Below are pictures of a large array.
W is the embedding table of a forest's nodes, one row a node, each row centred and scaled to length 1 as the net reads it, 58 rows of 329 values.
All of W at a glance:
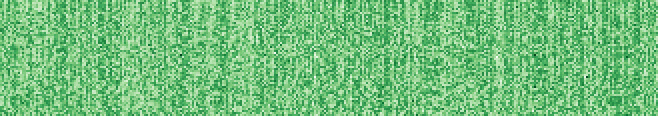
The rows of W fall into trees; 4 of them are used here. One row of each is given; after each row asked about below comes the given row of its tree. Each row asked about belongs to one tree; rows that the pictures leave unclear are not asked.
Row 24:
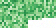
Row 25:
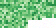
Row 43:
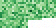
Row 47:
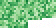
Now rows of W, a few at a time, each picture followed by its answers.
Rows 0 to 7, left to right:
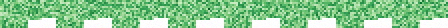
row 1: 25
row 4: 25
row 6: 47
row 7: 25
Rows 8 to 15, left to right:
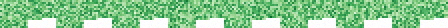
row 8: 25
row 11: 24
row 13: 24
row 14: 47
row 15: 25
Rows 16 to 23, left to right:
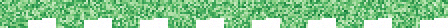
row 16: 47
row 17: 47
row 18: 25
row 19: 25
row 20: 25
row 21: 25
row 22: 47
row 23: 43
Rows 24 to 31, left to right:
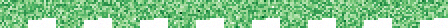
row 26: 24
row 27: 43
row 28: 24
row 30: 25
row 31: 25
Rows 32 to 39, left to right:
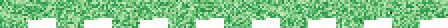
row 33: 24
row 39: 25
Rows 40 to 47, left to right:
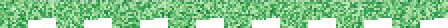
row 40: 47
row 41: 24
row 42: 47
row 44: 43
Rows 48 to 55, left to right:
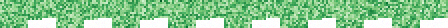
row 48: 43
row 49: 24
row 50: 43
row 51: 43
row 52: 43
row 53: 47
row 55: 47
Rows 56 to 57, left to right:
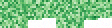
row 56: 24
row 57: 24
